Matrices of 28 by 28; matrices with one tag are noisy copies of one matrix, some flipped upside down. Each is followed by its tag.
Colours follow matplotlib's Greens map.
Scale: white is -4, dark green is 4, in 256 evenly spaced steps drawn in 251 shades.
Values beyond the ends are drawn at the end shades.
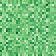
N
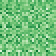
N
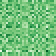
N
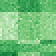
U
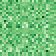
N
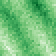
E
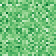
N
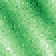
E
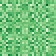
N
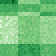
U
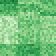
U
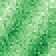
E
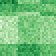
U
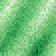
E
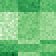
U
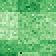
U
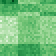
U
